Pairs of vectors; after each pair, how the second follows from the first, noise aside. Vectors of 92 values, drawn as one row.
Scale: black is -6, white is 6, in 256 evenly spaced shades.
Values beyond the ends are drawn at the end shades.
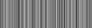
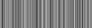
wrapped around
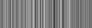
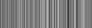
wrapped around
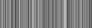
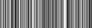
scaled up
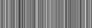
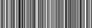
scaled up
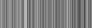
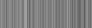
shrunk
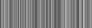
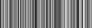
scaled up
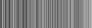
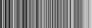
scaled up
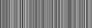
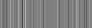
partly zeroed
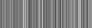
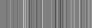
partly zeroed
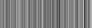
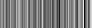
scaled up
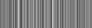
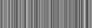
wrapped around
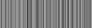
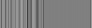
partly zeroed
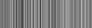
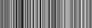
scaled up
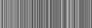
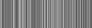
wrapped around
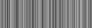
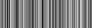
scaled up
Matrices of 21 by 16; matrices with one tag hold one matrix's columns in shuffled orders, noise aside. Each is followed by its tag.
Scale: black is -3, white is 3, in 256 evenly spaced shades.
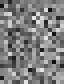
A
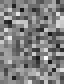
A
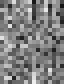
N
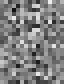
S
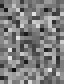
A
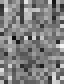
N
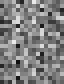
S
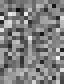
A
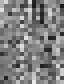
N
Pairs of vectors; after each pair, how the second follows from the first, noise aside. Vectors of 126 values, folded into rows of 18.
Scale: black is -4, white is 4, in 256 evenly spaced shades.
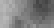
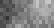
negated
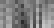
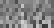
sign-scrambled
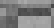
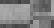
wrapped around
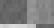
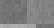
shrunk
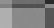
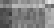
negated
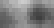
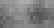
shrunk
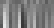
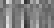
wrapped around
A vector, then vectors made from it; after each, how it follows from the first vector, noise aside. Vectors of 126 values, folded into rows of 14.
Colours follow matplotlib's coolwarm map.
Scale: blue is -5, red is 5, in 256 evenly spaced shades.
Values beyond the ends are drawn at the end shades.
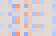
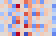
scaled up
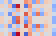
scaled up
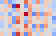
scaled up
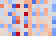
scaled up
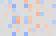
partly zeroed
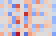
scaled up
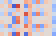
scaled up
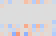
partly zeroed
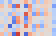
scaled up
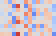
scaled up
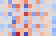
scaled up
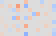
partly zeroed
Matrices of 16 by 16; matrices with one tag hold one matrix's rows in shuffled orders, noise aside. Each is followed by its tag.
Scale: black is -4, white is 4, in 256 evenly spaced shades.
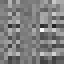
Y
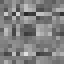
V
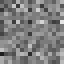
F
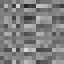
V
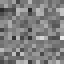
F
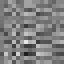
V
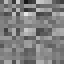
V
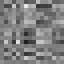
V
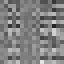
Y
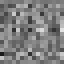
F
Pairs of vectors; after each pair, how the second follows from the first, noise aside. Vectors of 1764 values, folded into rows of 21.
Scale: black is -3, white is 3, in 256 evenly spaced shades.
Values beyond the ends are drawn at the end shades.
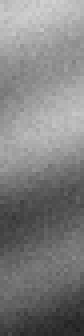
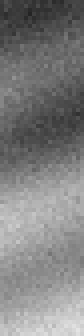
negated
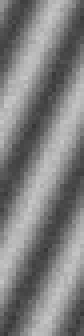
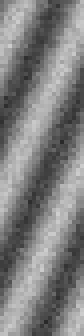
negated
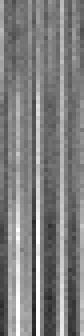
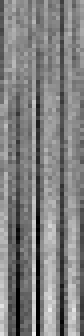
negated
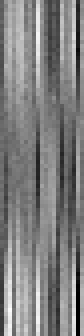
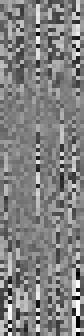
sign-scrambled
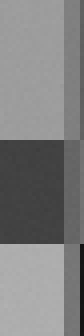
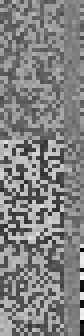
sign-scrambled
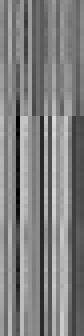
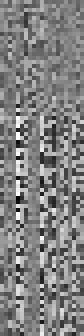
sign-scrambled
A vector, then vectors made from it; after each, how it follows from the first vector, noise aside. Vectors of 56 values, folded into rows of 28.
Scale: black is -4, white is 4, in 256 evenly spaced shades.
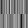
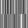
negated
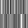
negated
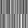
sign-scrambled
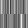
negated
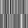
negated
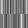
negated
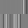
partly zeroed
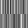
negated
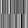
sign-scrambled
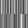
negated
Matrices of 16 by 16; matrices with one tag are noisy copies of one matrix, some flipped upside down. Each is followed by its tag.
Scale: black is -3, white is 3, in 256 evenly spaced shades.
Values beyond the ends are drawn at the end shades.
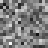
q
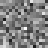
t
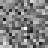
t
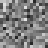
t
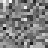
t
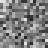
t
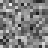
q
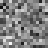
q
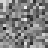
t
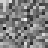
t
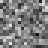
q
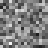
q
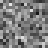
q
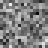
q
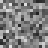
q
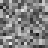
q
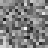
t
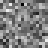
q
